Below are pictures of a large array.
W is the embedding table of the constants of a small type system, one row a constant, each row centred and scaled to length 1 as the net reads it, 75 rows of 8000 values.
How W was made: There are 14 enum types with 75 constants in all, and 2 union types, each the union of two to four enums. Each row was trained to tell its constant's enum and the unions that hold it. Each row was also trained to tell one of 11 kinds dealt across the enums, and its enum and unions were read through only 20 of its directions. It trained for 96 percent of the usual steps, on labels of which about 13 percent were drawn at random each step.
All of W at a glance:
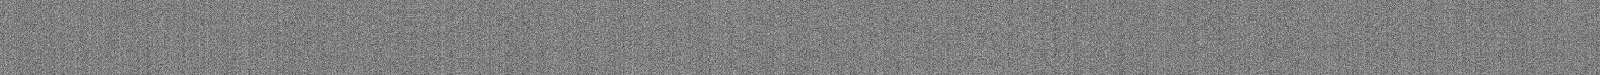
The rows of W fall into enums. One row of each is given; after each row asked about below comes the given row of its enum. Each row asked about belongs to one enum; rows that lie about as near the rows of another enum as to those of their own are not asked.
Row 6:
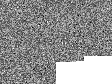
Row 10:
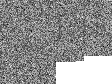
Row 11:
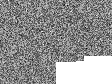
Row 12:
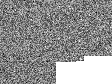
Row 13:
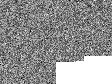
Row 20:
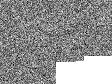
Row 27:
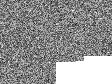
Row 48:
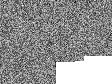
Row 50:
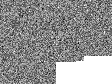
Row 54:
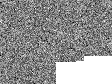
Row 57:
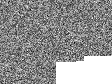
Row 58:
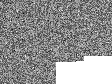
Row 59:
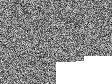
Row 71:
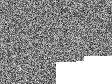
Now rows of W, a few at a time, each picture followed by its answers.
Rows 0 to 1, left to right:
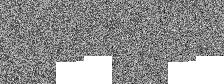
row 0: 50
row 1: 6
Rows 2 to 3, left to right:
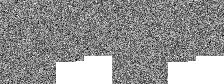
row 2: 13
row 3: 50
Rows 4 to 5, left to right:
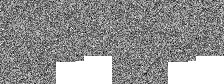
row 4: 12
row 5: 57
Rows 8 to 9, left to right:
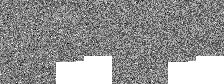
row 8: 20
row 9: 57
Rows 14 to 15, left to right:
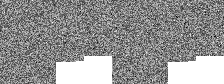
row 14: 6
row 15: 50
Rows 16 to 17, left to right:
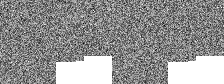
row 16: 20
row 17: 71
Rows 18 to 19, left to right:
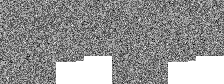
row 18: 54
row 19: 20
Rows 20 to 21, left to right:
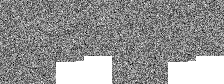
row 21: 13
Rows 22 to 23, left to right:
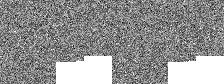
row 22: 57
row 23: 12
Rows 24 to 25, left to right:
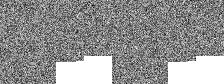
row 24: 50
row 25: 13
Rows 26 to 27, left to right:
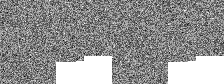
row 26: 11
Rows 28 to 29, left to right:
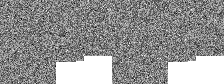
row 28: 57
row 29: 27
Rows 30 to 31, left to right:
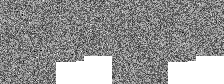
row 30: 71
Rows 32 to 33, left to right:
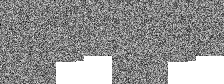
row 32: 12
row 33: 48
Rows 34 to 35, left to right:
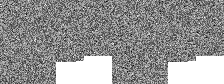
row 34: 54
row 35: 13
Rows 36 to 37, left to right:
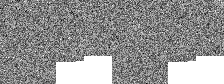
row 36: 58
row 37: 54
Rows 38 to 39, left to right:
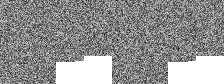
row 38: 71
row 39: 12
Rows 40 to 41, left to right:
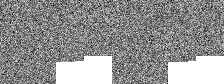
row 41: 54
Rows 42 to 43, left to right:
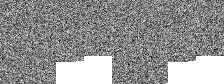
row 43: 54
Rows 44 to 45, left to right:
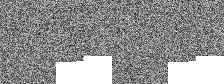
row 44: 50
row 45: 48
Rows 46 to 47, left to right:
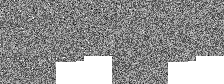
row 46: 11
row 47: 27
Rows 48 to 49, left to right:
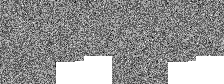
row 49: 59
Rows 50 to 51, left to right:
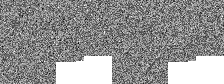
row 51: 57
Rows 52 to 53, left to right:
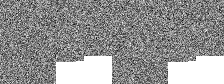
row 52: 11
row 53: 71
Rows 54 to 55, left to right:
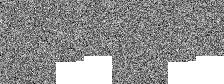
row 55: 71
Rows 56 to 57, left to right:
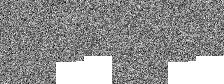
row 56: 20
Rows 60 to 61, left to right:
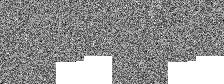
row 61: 11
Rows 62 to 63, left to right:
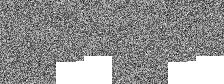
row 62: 12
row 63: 13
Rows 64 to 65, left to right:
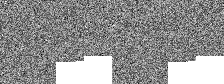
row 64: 10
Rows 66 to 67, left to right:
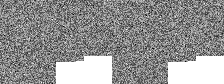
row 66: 13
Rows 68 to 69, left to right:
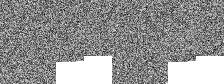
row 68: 27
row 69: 54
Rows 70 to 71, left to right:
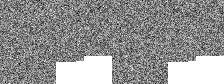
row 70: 57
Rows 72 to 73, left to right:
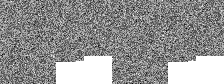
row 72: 59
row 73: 50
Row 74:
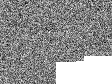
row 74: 71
